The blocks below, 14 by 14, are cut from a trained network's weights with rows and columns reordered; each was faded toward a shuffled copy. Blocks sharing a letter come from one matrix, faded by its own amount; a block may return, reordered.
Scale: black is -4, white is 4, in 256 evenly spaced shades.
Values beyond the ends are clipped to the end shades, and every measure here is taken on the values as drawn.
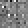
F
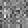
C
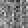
F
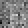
F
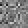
C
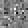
F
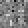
F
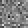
C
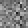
C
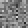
C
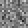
C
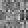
C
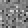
F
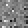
F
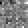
F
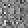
C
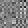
C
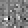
F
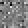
F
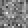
F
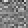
C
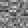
C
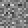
C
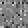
F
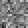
C
